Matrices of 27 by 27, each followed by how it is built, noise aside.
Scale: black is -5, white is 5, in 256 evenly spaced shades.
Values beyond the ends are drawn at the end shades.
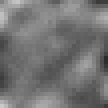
smooth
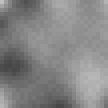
smooth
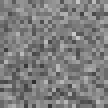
noise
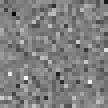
noise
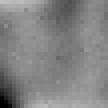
smooth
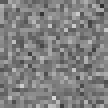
noise
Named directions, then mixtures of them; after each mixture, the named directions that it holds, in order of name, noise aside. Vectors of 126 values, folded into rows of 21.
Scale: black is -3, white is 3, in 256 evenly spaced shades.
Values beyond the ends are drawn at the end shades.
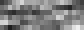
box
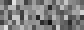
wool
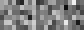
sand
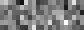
sand, wool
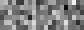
sand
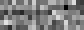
box, sand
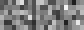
sand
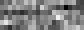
box, sand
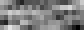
box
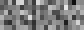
sand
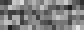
box, wool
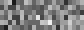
wool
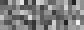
sand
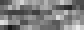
box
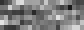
box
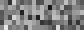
sand, wool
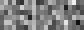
sand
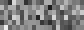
wool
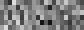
wool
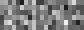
sand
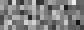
sand, wool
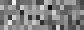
sand, wool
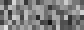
wool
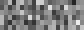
sand, wool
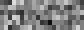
box, wool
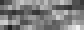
box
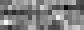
box, sand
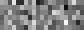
sand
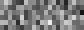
sand, wool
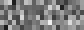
wool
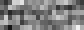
box, wool
